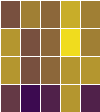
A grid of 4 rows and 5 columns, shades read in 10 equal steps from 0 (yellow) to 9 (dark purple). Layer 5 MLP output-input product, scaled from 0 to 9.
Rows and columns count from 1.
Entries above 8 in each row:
0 0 0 1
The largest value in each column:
7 9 8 3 8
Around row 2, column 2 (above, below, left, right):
4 6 3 5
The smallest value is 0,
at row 2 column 4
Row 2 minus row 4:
-4 -3 -3 -3 -4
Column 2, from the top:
4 6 6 9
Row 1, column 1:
6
